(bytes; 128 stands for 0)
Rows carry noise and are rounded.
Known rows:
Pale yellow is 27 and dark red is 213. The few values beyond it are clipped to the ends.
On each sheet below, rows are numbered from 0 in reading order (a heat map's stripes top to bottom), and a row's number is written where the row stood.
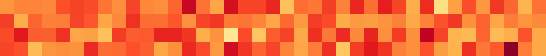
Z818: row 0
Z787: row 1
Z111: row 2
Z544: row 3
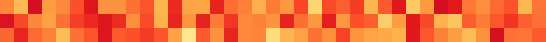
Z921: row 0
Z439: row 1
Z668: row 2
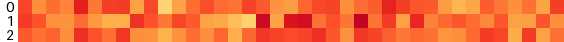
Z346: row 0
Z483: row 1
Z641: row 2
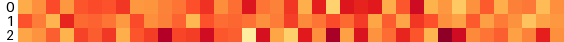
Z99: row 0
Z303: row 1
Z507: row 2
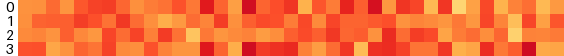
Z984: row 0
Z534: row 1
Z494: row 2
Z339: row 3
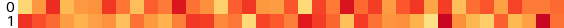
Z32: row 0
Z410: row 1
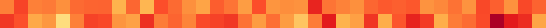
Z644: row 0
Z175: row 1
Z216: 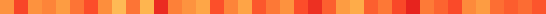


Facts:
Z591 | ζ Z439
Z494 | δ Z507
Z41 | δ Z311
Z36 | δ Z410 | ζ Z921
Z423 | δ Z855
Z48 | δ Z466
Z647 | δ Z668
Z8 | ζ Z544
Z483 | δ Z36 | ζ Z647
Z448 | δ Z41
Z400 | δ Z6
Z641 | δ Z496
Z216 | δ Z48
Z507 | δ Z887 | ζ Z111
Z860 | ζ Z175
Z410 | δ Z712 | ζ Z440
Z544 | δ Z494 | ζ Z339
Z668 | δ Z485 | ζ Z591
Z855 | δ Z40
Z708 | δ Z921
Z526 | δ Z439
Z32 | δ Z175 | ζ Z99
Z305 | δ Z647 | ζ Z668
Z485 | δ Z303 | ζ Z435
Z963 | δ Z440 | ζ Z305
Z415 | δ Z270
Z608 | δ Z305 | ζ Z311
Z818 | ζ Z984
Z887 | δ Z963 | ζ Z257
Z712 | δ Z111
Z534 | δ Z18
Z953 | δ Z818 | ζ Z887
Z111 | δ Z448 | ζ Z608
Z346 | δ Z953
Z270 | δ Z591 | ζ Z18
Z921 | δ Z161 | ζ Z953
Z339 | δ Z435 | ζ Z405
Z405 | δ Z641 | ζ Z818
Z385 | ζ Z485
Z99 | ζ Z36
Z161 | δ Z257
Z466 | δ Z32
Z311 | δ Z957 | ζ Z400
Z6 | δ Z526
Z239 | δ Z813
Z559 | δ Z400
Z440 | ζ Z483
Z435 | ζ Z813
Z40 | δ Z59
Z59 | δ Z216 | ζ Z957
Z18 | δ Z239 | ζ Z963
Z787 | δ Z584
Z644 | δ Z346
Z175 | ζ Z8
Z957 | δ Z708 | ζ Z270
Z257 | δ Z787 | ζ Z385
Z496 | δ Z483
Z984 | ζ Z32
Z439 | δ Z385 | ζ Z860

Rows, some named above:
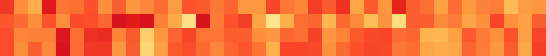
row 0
Z303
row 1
Z305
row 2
Z346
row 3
Z346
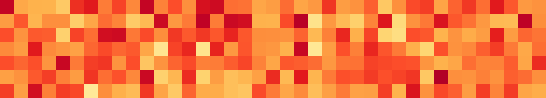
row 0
Z860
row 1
Z59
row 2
Z591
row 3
Z953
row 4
Z346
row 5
Z887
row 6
Z485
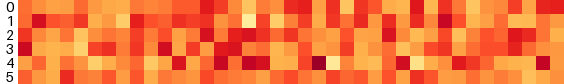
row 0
Z440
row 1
Z111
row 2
Z8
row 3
Z860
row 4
Z59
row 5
Z303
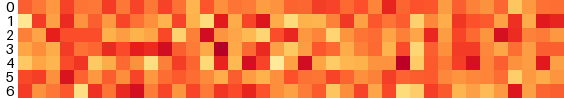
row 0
Z494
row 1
Z18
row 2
Z385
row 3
Z963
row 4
Z957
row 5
Z448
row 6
Z591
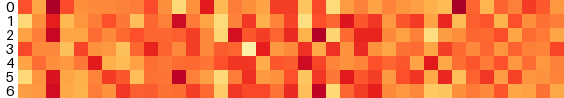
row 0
Z257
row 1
Z32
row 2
Z36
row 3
Z608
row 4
Z40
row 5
Z32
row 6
Z36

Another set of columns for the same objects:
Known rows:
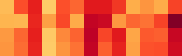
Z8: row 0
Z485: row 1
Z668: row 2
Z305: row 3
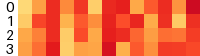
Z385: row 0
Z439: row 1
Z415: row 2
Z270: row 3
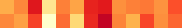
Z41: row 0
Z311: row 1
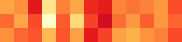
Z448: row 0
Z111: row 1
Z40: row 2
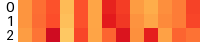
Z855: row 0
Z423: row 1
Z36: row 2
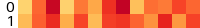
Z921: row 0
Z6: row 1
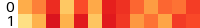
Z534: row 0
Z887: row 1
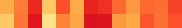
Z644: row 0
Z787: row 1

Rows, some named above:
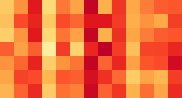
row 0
Z963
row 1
Z8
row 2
Z963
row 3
Z608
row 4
Z305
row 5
Z175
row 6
Z591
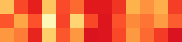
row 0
Z8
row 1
Z483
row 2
Z303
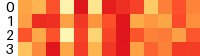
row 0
Z507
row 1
Z32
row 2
Z483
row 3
Z953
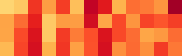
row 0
Z813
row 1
Z18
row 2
Z405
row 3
Z99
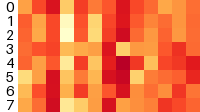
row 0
Z405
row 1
Z410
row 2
Z111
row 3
Z59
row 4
Z647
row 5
Z257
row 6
Z99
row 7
Z957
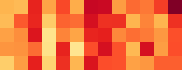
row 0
Z485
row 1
Z860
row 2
Z448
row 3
Z400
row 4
Z494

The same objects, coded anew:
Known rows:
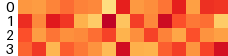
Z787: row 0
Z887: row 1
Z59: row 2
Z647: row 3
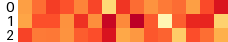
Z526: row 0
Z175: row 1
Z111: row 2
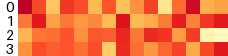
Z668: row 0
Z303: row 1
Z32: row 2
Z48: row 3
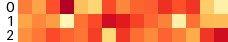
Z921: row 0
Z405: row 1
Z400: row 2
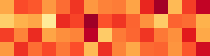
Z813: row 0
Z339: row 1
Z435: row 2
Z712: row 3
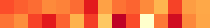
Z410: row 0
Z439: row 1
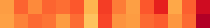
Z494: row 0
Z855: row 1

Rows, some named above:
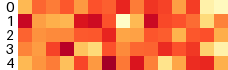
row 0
Z32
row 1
Z18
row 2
Z311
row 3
Z921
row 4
Z8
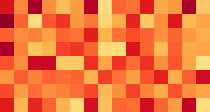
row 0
Z385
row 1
Z305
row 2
Z507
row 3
Z270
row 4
Z953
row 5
Z494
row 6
Z59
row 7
Z257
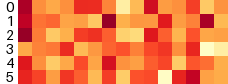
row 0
Z963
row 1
Z485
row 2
Z270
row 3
Z99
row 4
Z608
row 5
Z591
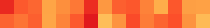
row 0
Z483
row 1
Z440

